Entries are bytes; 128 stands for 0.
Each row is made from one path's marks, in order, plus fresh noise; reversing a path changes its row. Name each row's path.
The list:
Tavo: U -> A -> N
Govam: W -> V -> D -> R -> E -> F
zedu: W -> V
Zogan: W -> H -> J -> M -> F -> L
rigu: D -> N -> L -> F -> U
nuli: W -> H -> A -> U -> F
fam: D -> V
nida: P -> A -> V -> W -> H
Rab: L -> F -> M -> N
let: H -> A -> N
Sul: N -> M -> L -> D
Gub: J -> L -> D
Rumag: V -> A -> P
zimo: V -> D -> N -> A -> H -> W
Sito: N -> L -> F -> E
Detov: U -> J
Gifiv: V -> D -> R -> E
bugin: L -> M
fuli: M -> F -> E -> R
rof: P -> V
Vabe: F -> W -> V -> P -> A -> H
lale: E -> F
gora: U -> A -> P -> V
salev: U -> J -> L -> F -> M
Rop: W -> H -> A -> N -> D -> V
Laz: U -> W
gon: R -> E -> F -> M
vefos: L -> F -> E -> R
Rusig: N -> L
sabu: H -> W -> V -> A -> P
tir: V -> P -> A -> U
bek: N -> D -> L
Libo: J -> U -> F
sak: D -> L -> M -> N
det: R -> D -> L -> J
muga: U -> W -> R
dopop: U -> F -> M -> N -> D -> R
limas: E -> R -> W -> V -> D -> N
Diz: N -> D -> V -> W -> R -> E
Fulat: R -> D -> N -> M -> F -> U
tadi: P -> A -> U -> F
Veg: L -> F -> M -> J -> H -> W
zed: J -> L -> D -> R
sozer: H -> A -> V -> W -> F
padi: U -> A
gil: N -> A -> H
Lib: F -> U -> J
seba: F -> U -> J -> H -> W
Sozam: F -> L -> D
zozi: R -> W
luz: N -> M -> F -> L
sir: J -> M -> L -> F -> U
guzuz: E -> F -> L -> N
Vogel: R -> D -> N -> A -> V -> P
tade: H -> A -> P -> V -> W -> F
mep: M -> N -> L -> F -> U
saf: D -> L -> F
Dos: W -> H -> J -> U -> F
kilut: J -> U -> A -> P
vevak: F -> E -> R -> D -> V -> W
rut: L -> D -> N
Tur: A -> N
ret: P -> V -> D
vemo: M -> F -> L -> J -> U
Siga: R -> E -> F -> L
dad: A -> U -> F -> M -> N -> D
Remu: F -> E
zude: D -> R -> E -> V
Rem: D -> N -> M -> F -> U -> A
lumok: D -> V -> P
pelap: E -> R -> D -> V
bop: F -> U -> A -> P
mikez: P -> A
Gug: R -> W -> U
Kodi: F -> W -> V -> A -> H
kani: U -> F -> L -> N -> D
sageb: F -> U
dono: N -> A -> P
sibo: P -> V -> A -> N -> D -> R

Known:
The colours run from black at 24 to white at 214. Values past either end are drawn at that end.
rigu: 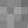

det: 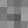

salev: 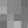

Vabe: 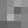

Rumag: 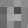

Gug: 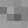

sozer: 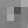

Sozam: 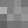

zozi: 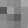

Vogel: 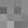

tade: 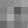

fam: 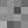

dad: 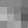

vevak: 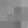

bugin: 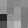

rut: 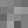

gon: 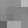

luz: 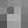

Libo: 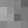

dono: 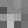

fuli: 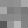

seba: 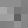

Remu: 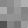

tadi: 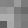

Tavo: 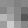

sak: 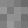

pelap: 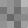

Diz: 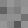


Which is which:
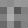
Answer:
nida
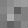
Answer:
Kodi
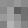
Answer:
gora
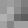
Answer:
Laz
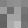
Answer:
mep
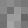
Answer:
Sul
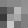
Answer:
Rusig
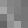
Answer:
sir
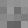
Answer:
Govam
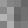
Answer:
kilut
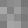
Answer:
kani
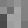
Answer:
Rab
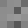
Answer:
lumok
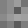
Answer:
ret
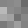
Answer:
Lib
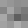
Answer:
muga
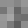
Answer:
Rop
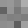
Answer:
limas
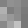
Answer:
dopop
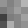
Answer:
vefos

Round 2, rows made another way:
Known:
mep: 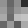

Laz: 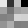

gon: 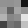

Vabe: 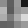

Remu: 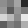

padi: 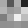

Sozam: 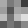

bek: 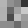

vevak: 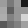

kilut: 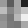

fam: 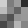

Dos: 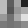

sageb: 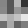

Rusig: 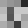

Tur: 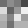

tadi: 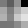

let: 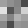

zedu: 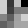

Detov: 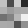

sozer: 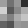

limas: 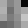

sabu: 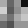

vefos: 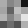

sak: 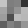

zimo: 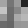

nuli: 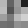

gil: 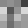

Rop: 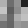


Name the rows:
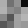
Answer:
lumok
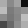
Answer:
Gifiv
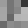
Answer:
Rem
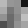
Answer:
zude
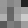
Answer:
Fulat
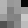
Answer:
pelap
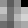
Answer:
nida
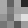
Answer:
salev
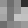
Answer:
dad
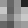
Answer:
tade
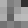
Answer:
rigu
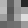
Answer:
Zogan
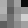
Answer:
Govam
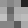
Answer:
Sito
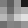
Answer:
bop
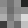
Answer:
fuli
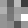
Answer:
Libo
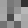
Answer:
Sul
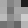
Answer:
guzuz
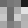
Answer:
dono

